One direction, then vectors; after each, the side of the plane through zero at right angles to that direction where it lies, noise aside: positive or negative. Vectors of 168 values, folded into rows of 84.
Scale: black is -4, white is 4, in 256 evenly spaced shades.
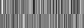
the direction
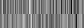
positive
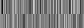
negative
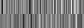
negative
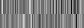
positive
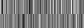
negative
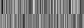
negative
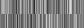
positive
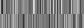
negative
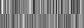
positive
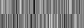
positive
